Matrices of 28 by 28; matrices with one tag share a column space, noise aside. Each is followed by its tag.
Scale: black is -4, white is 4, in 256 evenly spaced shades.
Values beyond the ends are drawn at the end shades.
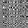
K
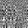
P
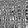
P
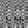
P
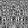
P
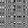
K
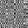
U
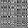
K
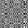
U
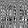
P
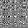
K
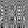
P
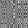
U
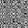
U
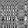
P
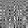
P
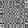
U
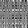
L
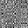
U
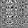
K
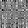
L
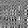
P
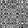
U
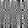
L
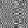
U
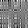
L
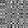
U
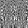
P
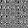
K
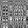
P
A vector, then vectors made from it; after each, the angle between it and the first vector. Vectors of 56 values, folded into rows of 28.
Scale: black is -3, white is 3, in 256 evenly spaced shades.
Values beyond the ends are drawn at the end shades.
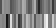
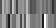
partly aligned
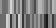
nearly opposite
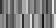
orthogonal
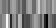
nearly opposite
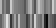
nearly opposite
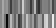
nearly parallel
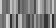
nearly opposite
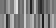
partly aligned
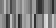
nearly parallel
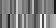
partly aligned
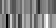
nearly parallel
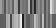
partly opposed
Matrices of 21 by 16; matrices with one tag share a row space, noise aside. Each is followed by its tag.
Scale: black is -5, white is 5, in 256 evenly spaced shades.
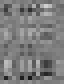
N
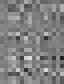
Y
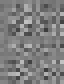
Y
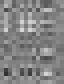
N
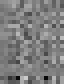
Y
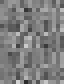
Y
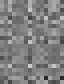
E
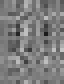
Y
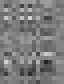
N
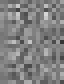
Y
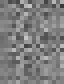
Y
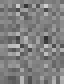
Y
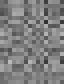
E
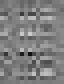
N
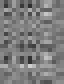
N
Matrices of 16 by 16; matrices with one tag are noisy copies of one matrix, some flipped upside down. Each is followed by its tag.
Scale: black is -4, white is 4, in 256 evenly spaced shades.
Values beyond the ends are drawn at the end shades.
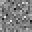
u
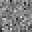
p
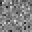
p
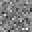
u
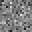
p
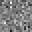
p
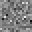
u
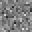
u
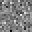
p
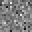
p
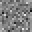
u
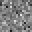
p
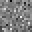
p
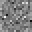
u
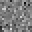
p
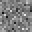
u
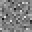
u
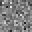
p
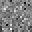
p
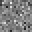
p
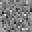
u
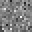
p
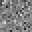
p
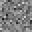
u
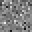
p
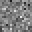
p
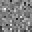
p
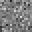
p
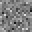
u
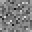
u
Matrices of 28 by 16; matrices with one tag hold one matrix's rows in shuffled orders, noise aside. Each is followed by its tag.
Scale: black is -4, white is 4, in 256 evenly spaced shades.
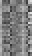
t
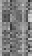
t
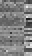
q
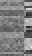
q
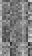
t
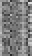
t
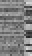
q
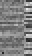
q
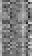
t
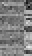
q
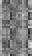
t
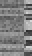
q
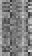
t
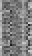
t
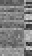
q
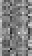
t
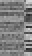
q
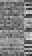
q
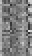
t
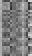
t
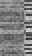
q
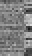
q
